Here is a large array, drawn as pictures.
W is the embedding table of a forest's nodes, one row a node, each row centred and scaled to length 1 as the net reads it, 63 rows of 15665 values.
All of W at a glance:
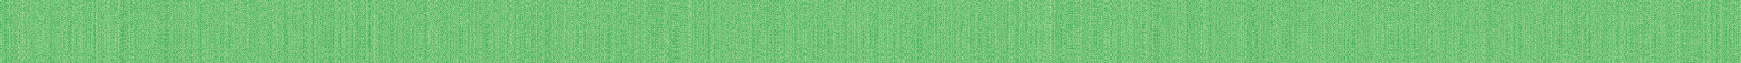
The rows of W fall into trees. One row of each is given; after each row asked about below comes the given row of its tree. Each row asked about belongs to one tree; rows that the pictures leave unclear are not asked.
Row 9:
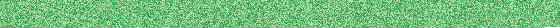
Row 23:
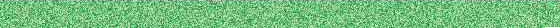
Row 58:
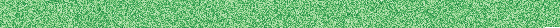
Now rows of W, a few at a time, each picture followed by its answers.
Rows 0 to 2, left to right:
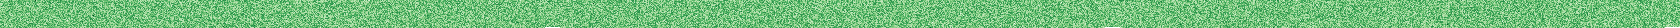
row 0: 58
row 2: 9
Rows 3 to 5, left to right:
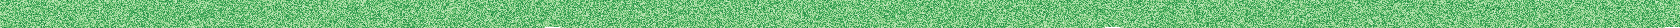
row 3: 9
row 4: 23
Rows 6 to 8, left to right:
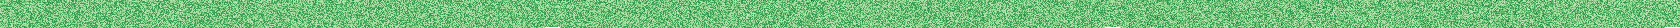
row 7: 9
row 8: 23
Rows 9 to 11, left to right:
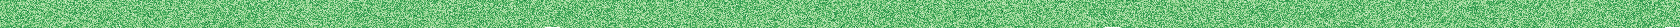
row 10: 23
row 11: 9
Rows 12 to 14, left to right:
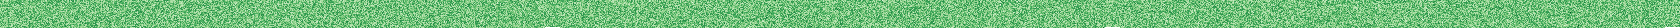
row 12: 58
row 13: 9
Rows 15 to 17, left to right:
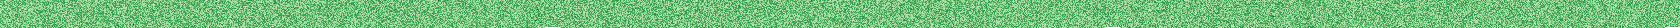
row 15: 58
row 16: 23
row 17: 58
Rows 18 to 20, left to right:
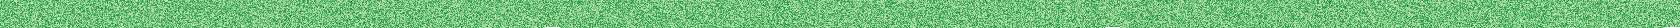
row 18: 23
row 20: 23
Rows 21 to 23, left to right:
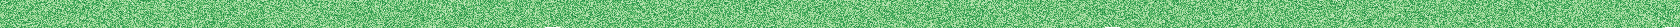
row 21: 9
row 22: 23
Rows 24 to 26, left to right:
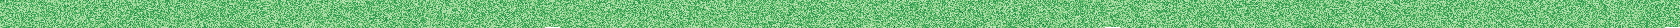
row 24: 9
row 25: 9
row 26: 58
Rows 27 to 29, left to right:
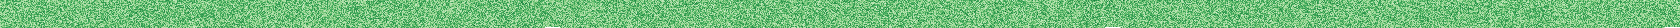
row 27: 9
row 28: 58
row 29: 23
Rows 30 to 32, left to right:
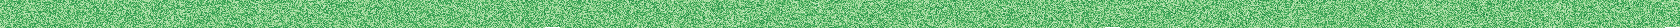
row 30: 58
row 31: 58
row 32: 9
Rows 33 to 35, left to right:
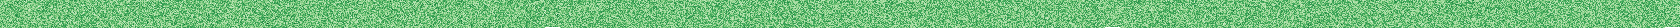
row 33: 58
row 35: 58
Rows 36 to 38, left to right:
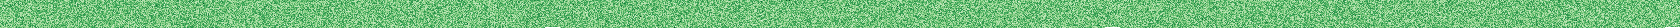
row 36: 58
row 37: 23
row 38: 58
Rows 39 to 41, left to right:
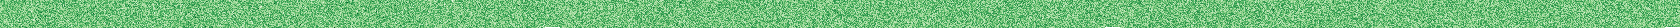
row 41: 58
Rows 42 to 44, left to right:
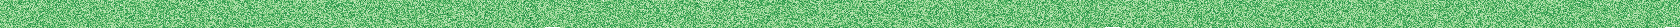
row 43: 58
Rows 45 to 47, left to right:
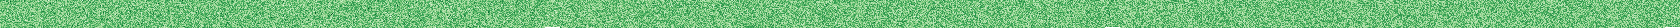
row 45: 9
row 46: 58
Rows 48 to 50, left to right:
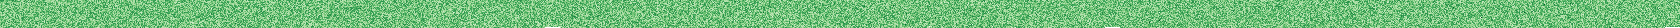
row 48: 9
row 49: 23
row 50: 58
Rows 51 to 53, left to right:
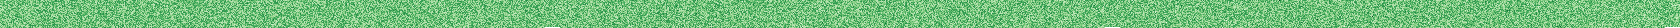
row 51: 58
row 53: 23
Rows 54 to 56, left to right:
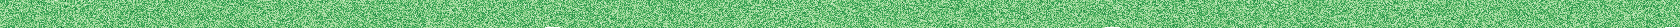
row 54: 9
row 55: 23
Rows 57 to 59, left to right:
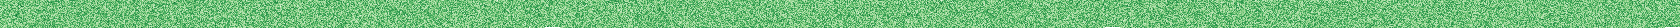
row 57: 58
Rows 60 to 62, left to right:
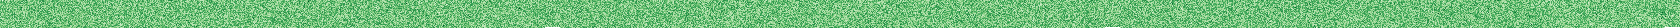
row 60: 23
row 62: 23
